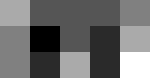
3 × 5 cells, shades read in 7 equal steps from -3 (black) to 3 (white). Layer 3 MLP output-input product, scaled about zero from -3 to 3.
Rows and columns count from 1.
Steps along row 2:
down up down up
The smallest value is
-3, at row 2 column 2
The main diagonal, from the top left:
1 -3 1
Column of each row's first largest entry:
1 5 5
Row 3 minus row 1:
-1 -1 2 -1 3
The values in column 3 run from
-1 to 1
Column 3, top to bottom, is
-1 -1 1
